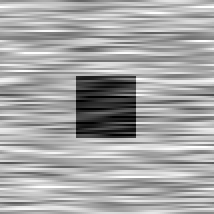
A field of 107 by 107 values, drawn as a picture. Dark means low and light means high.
The centre is the ninth with the lowest average. An odd patch, lower than its surroundings, sits in the centre. The values are skewed, with a long tail toward low values.
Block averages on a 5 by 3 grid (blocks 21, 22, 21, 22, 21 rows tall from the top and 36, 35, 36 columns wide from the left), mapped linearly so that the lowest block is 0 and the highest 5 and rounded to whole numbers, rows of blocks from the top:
5 5 5 / 5 4 5 / 4 0 4 / 5 4 5 / 5 5 5
